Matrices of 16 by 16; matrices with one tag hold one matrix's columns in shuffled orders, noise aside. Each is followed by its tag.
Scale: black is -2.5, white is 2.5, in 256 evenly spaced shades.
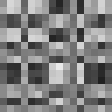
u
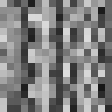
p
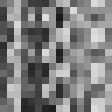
p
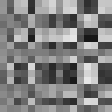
u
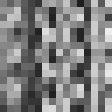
p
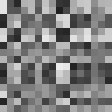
u
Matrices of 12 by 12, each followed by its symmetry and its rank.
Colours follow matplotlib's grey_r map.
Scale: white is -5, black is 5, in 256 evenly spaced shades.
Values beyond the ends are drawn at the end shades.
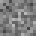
symmetric, full rank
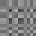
symmetric, rank one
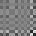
symmetric, rank one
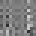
neither, rank two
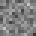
symmetric, full rank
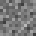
symmetric, full rank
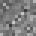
symmetric, full rank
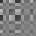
symmetric, rank one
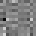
neither, rank two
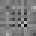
symmetric, rank two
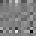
neither, rank two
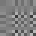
symmetric, rank one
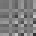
symmetric, rank one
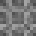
symmetric, rank two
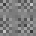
symmetric, rank two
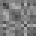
symmetric, rank two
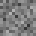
symmetric, full rank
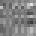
neither, rank two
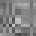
neither, rank two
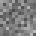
symmetric, full rank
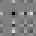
symmetric, rank one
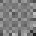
symmetric, rank two
